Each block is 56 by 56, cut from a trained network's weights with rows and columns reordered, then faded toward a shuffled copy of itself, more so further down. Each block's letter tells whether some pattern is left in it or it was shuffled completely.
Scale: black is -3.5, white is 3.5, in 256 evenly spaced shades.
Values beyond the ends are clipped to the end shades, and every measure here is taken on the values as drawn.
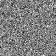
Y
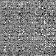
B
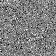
Y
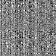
B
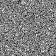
Y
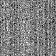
B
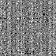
B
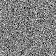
Y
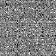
B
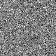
Y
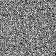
Y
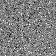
Y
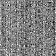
B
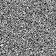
Y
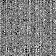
B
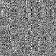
B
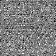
B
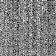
B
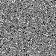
Y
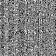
B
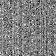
B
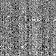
B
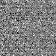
B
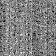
B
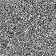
Y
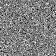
Y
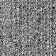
B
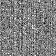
B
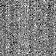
B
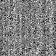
B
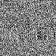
B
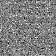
B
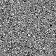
Y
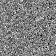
Y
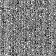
B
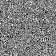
Y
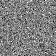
Y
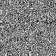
B
